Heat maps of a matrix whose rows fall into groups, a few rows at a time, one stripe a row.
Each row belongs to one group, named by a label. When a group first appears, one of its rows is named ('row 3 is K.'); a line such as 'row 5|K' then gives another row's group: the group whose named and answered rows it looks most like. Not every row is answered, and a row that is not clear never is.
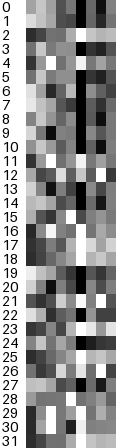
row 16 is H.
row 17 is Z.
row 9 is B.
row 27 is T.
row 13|B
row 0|T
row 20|B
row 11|H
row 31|Z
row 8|T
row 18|Z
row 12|Z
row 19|T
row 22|B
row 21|Z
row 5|T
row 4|H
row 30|H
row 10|T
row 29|H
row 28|B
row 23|Z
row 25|Z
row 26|Z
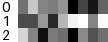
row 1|Z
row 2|B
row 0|T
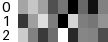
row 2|B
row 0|T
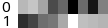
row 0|T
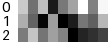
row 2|T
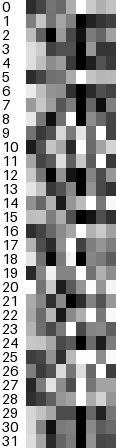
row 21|B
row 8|B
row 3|B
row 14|Z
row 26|Z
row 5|Z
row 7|T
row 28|Z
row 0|Z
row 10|H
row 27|H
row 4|T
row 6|T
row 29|T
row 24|T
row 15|T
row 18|B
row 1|T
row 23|B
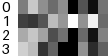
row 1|Z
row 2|T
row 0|T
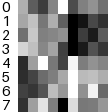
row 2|T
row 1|T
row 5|Z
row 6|Z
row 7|H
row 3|T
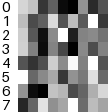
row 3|B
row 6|B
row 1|Z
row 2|B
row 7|H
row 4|Z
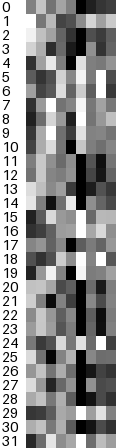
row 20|T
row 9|H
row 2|T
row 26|T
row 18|Z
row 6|Z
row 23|T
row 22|T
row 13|T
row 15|H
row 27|B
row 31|H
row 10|H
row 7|H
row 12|T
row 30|T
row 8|H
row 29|Z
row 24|Z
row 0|T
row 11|T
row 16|Z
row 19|H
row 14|B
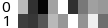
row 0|B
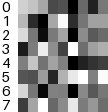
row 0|T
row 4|T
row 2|B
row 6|B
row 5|Z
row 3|H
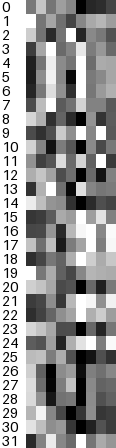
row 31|H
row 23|T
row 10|B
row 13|H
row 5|H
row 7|H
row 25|T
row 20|T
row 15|Z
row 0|T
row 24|Z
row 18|Z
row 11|Z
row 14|T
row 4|H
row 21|Z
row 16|Z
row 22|Z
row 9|Z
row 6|H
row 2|B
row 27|B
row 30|T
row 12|T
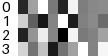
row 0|H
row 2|H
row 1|B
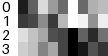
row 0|H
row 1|Z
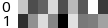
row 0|Z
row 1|H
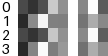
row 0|Z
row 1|H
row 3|H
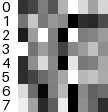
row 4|H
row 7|B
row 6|B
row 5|Z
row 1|T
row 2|H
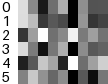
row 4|H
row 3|B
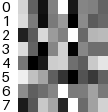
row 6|B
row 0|B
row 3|B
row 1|B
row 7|H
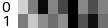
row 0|B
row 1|T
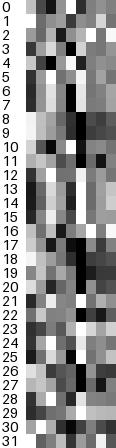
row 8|T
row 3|H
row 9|T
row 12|H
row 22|T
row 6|H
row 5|H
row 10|B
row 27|T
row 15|H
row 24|H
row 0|B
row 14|H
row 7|H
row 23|Z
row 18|T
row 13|H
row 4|B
